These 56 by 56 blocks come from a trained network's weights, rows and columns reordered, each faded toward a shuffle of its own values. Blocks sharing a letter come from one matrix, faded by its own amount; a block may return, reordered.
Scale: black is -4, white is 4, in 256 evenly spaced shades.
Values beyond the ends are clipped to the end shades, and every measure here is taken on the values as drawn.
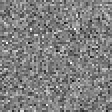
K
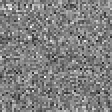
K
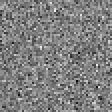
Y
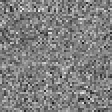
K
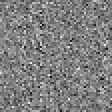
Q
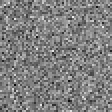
K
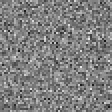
K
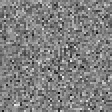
Q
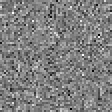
Q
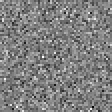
Y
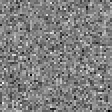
Q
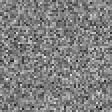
K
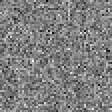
Y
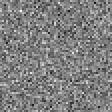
Y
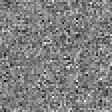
Q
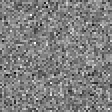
Y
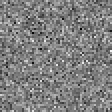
Y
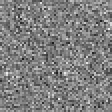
Y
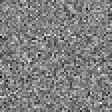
K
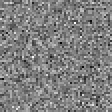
Y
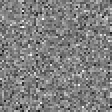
Q
